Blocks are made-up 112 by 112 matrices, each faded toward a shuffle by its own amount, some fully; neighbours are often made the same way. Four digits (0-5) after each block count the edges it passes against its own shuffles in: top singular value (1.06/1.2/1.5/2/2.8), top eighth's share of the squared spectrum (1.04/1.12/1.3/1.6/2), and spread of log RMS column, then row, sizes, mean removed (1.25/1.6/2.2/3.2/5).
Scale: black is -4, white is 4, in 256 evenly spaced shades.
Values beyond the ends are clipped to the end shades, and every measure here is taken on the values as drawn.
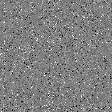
1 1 1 1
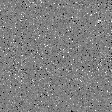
1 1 1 0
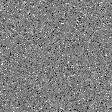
1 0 0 0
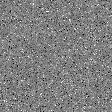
0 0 0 0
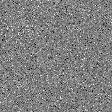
3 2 0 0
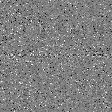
3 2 0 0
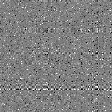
5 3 2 2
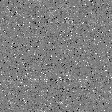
3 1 0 0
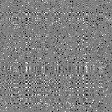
5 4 3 3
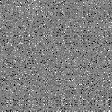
4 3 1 2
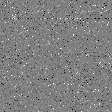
3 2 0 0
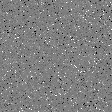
0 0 0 0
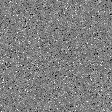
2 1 0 0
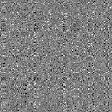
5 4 3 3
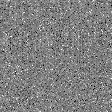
3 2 0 0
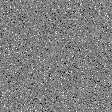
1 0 0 0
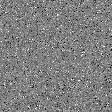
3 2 0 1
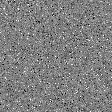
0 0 0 0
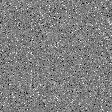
2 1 0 0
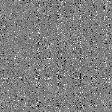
2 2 3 2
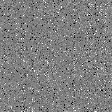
2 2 2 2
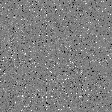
2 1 1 0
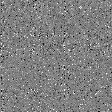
2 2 2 2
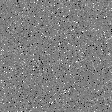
0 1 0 0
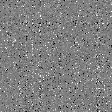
2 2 2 1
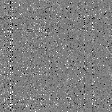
3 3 3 2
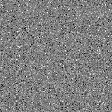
4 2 1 1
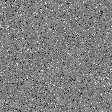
0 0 0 0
